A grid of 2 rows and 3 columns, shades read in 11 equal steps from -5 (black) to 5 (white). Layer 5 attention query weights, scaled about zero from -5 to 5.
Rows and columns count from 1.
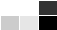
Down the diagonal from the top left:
5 4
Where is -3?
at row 1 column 3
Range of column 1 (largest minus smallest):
2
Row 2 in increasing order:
-5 3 4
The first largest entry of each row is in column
1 2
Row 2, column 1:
3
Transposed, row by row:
5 3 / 5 4 / -3 -5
